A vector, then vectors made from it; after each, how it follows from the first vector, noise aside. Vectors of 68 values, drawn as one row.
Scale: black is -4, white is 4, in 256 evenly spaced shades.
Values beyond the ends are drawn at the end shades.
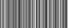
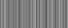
shrunk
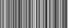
copied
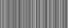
shrunk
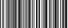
scaled up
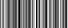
scaled up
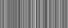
shrunk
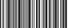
scaled up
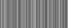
shrunk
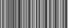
copied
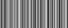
negated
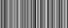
negated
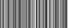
copied
